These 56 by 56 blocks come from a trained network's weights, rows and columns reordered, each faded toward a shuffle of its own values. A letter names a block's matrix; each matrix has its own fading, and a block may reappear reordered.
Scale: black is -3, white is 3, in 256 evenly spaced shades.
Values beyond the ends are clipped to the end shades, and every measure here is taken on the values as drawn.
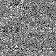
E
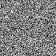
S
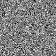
S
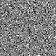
E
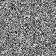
S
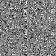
E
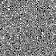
E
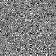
E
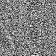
S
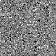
E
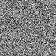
S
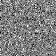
E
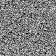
S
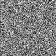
S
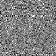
E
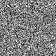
S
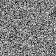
S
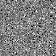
E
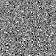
E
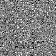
E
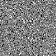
E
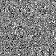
E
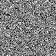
S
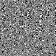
E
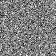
S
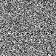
S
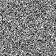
S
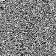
S
